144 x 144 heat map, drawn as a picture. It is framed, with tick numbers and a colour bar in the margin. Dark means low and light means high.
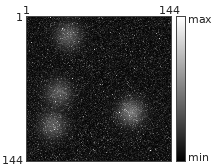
On average the colour sits 10% of the way up the scale. The values are skewed, with a long tail toward high values. No single row or column stands out from its neighbours. Neither half mirrors the other. Four bumps rise from the field.
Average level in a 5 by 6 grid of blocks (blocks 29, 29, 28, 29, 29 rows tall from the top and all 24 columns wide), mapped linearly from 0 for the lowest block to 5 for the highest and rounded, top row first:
0 4 1 0 0 0
0 1 0 0 0 0
1 4 0 0 1 0
2 3 0 1 5 0
1 1 0 0 0 0
